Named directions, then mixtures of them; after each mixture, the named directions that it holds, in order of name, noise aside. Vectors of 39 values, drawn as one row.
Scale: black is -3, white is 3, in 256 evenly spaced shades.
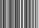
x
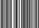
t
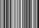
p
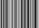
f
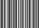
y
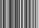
x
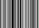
t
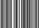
t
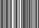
t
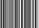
f, x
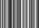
f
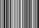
p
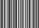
y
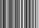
x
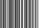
x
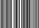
t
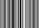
t, y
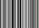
t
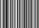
p, y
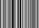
t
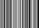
p, y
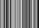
p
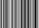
f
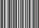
y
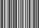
y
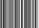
f, x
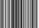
p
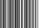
x
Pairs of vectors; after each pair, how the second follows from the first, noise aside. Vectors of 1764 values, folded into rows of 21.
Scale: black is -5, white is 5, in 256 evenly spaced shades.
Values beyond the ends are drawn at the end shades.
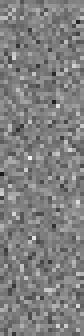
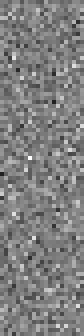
copied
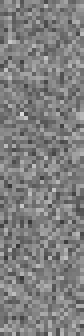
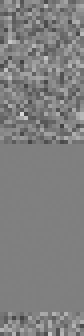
partly zeroed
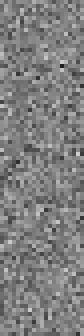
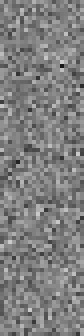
copied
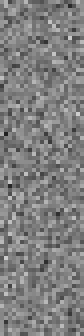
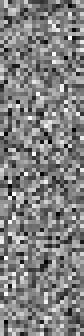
scaled up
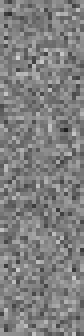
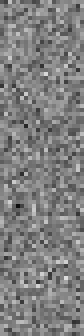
reversed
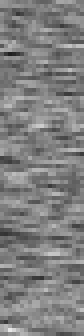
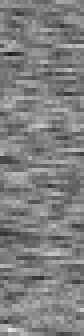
copied
